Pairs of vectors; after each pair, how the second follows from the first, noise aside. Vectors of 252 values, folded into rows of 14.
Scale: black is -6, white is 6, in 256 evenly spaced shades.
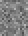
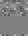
partly zeroed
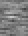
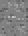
partly zeroed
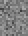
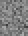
reversed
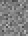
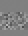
partly zeroed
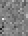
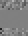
partly zeroed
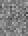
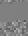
partly zeroed
